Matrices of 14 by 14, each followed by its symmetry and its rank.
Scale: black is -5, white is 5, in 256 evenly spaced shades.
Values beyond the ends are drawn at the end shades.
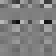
neither, rank one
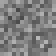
symmetric, full rank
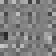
neither, rank three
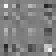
symmetric, rank two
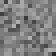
neither, full rank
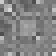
symmetric, rank three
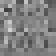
neither, rank three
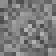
symmetric, full rank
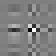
neither, rank one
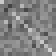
symmetric, full rank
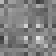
symmetric, rank two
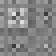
symmetric, rank two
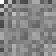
symmetric, rank three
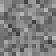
neither, full rank
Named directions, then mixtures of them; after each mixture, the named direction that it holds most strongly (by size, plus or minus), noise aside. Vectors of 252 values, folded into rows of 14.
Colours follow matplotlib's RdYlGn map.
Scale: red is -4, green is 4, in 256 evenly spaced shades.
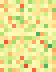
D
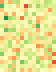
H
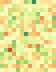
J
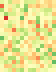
H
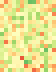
D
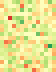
D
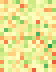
D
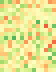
H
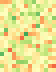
J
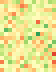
D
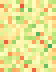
D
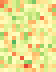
J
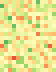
D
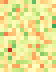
J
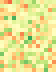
H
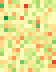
H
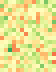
J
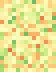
J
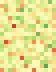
D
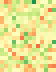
J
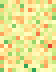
D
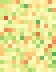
H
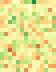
J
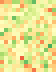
D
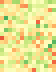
H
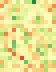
J
